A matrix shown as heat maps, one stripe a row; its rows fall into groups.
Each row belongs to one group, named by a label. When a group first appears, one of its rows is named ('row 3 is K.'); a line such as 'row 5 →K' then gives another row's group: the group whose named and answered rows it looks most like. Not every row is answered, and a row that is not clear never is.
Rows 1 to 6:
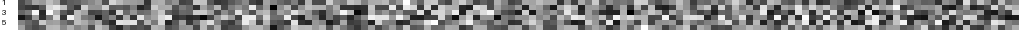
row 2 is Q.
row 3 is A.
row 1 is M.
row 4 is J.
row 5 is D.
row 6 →Q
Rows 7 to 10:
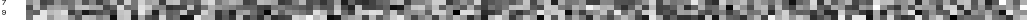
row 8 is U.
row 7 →D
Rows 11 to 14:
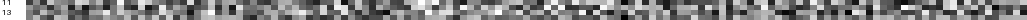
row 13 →A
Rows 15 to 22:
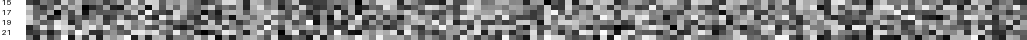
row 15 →J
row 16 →D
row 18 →M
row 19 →U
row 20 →A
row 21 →J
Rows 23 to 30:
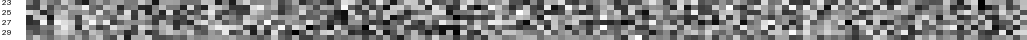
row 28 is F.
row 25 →D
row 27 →A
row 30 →U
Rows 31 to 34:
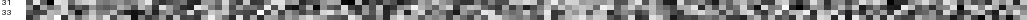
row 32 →M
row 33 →Q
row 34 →A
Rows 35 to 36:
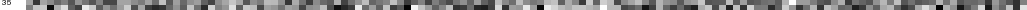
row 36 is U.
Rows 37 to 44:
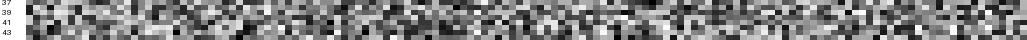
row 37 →F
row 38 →U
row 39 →A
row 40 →M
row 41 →J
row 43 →F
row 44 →Q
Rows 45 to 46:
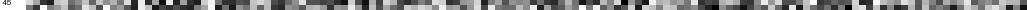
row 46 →A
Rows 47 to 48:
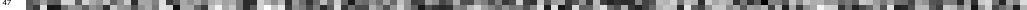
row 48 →F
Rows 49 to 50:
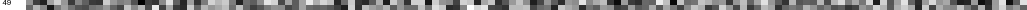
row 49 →Q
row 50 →D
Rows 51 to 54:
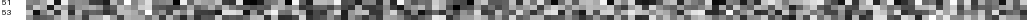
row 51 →F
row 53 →J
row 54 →D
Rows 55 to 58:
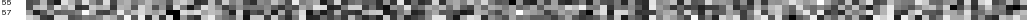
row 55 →F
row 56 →A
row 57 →F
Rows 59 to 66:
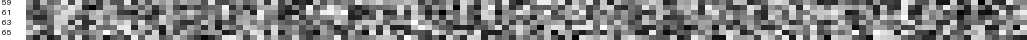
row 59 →M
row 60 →Q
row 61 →Q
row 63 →M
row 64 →U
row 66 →J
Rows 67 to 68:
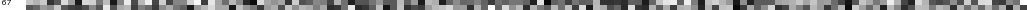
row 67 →F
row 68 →A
